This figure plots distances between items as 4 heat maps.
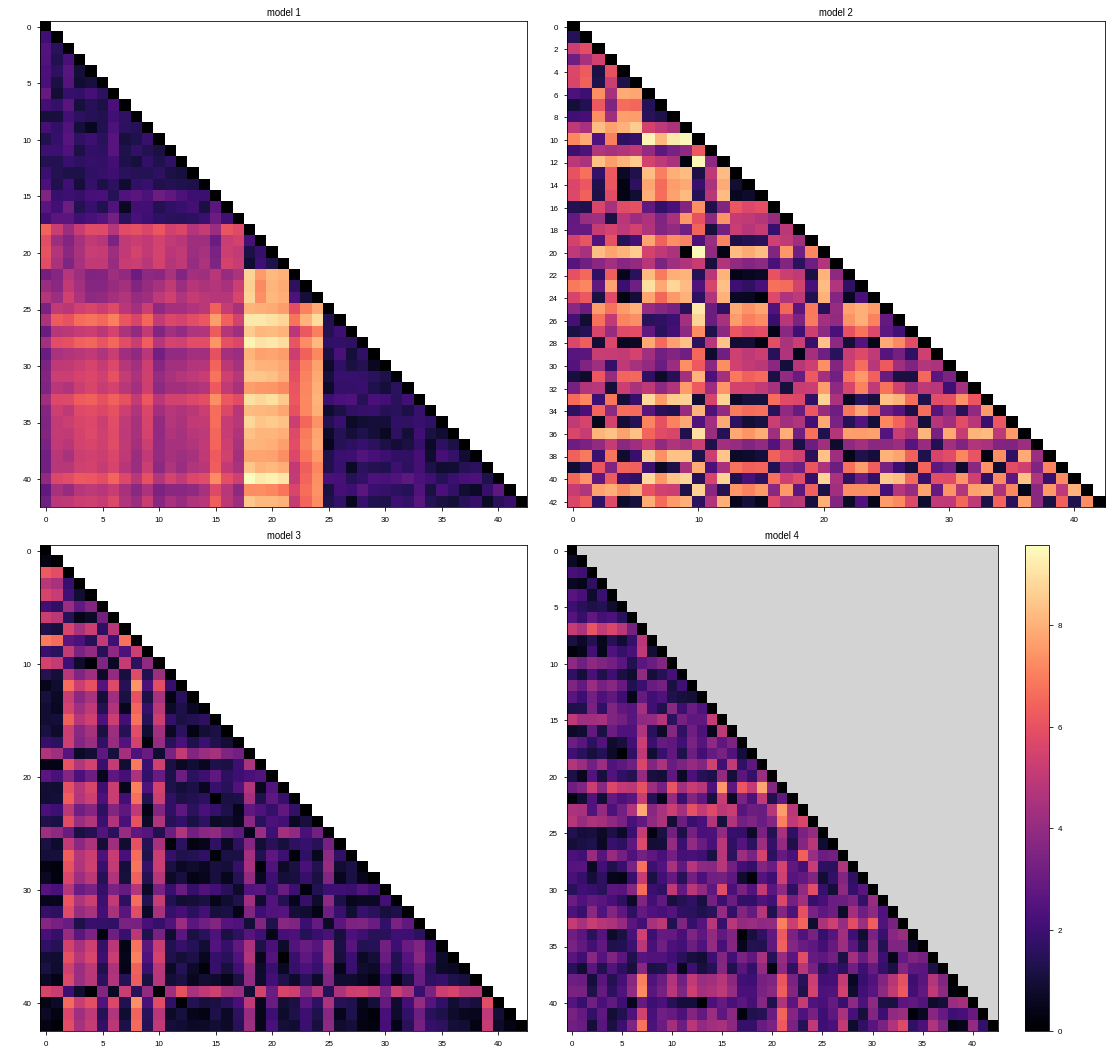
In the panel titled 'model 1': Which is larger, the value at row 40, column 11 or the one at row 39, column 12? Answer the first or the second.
the first
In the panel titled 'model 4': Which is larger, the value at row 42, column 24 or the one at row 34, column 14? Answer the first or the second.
the first
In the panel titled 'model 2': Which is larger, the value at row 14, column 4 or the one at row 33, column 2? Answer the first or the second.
the second
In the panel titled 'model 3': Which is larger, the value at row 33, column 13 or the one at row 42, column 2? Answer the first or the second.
the second
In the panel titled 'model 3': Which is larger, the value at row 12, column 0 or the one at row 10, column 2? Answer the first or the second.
the second
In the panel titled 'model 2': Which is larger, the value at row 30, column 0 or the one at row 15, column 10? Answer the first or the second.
the first
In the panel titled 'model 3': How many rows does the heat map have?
43
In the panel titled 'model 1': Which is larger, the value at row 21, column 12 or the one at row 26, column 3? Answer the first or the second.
the second
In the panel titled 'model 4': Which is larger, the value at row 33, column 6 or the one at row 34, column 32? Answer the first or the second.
the second
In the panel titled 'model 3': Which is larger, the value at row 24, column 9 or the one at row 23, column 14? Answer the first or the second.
the second
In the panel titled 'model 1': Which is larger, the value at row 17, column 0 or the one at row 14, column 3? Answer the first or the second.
the first
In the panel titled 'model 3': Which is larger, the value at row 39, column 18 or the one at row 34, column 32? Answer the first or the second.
the second
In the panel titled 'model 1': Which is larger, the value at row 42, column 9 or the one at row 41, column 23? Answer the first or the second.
the second
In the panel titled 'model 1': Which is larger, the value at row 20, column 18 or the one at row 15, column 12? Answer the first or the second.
the second
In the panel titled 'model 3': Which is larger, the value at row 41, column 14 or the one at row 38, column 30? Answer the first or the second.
the second
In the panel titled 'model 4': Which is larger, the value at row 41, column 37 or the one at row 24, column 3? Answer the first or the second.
the second
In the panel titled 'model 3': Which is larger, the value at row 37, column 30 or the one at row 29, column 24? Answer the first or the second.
the first
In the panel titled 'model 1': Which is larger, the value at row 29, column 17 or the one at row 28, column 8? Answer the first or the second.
the second
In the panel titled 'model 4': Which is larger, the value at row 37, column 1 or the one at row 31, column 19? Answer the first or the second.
the second
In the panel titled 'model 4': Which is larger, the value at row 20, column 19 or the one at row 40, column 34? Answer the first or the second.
the first
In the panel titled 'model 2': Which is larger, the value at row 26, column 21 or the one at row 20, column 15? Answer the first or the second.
the second
